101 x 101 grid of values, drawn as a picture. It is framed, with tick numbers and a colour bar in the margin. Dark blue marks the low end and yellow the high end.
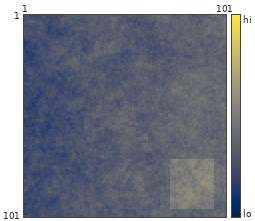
No row or column stands out. An odd patch, higher than its surroundings, sits in the bottom right. The ninth with the highest average is the bottom right. The texture is blotchy. Values rise toward the right.
